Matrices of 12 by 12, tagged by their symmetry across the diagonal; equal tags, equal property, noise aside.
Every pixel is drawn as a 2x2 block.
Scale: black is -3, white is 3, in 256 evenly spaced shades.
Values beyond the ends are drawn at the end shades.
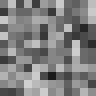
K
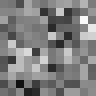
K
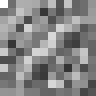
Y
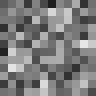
Y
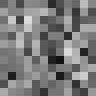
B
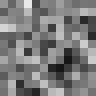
Y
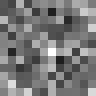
Y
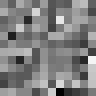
K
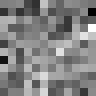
B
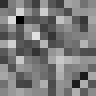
Y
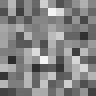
B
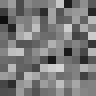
B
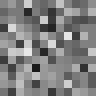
K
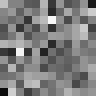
Y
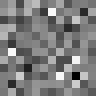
Y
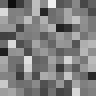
K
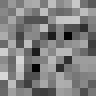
Y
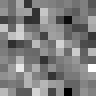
K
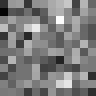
B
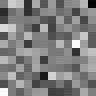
K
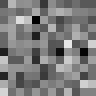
B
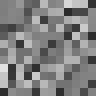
Y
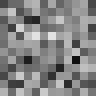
B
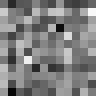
K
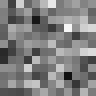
B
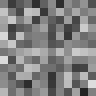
K
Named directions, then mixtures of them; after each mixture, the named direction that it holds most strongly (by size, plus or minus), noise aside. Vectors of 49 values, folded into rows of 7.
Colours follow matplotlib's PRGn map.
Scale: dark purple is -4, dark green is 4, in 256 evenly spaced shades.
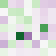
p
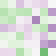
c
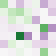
p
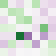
p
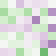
c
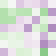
c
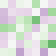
c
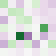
p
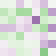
c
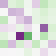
p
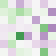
c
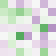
c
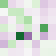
p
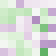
c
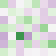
p
